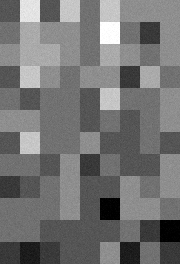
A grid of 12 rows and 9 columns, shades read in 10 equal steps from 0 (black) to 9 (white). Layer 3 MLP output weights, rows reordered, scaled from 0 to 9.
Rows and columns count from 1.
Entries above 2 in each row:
9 8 9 8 9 9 9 8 8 8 7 4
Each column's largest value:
5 8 6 7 5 9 5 6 5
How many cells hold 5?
27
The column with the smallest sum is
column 5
